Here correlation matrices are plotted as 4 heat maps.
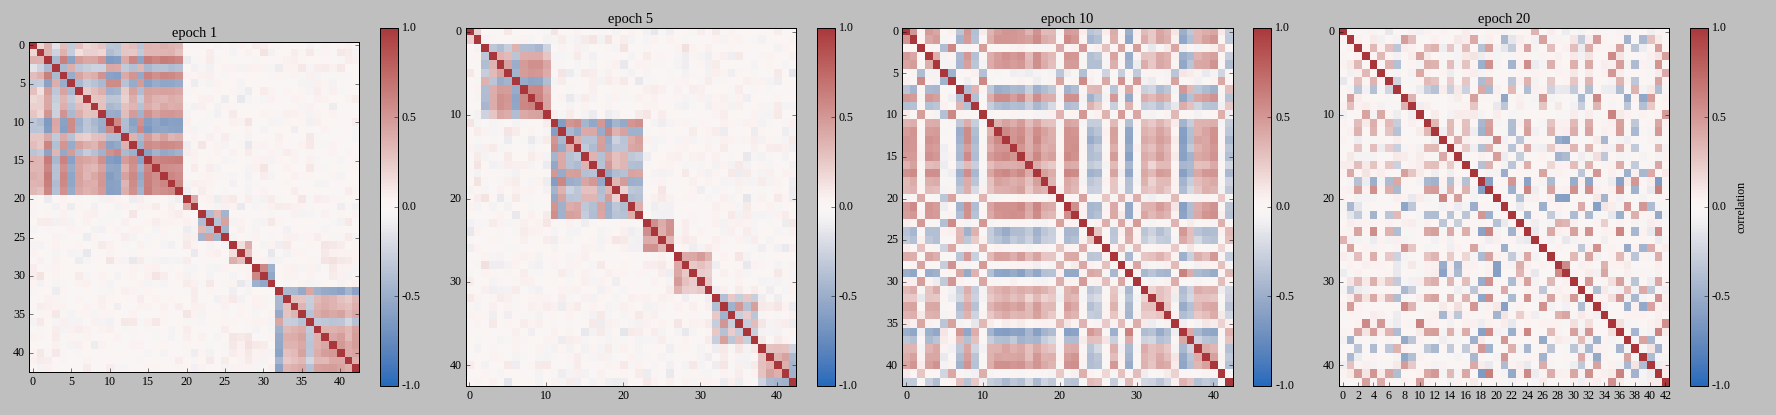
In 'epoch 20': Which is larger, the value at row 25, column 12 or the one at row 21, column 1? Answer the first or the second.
the first
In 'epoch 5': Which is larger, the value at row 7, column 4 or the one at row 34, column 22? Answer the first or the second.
the first
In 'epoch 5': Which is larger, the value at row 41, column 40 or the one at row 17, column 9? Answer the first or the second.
the first
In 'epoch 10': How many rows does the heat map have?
43
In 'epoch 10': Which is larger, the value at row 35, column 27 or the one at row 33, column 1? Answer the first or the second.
the second
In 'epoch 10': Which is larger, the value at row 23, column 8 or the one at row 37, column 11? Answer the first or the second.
the first
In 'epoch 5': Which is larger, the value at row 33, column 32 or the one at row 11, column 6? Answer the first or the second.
the second
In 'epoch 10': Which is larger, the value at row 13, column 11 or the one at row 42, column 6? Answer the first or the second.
the first
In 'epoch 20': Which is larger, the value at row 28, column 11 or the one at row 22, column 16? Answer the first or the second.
the first
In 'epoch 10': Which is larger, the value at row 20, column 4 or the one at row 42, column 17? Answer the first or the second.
the first
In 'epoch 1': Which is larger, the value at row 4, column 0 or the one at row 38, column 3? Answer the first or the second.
the first
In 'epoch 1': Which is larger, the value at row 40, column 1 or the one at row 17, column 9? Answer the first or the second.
the second
